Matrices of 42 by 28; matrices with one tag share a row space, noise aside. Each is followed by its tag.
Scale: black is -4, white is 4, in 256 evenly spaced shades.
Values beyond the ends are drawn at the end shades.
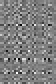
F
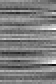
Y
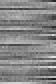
Y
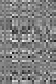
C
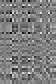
C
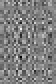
F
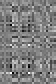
C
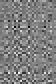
F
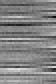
Y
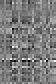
C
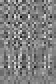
F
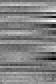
Y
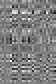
C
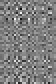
F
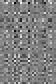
F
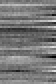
Y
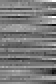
Y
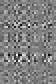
F
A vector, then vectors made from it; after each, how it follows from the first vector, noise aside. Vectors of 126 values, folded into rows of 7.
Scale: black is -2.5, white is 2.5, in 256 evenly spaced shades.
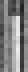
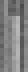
shrunk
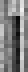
negated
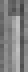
shrunk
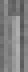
shrunk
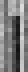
negated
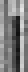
negated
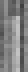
shrunk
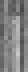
shrunk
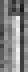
copied
